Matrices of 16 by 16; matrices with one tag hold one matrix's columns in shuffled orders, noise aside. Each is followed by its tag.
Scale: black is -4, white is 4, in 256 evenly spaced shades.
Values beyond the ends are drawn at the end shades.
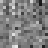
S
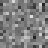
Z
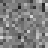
Z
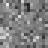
Z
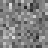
Z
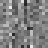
S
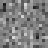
Z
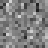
Z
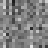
S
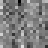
S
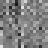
S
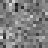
Z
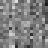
S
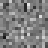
Z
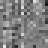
S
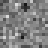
Z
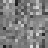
S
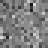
Z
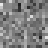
Z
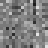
S
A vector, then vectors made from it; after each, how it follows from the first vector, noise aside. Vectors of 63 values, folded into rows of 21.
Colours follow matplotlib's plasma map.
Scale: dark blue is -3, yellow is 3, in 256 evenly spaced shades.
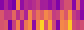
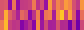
wrapped around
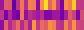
wrapped around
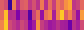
wrapped around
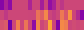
partly zeroed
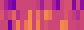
partly zeroed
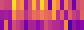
reversed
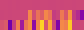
partly zeroed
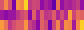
wrapped around
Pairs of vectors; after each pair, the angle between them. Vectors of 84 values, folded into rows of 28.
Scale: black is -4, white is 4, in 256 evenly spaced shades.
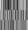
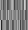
partly aligned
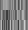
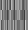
orthogonal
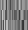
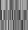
partly aligned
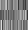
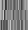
partly opposed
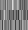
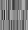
partly opposed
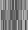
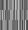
partly opposed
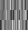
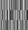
partly aligned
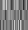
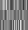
nearly parallel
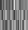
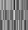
nearly opposite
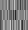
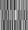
nearly opposite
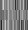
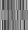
nearly opposite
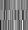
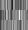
orthogonal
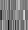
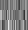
nearly opposite
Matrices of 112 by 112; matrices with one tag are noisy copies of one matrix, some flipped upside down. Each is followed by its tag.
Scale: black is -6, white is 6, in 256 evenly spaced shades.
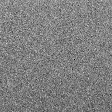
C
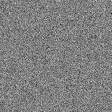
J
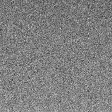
C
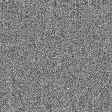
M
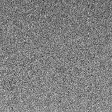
C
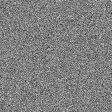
J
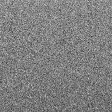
C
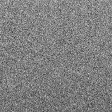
C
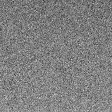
C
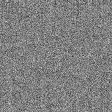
M
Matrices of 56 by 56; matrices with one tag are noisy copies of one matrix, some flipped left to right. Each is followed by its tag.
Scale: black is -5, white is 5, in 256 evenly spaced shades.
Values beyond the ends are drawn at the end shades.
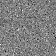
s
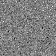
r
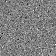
s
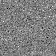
r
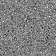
r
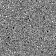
r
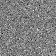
s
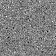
r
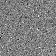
s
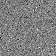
s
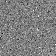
s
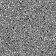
r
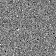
s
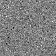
r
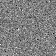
s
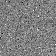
s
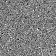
s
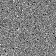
s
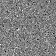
s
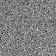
s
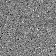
s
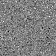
r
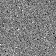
s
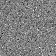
s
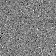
s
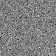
s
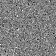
s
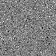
r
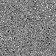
r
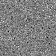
r
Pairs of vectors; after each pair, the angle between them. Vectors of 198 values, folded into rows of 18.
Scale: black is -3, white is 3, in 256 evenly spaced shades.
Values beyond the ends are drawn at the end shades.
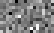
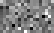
orthogonal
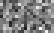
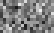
partly aligned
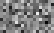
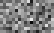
orthogonal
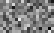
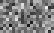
partly opposed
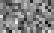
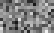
orthogonal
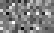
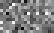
nearly parallel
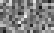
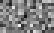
nearly opposite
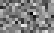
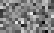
nearly opposite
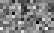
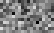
nearly parallel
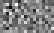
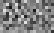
nearly parallel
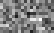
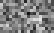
nearly parallel
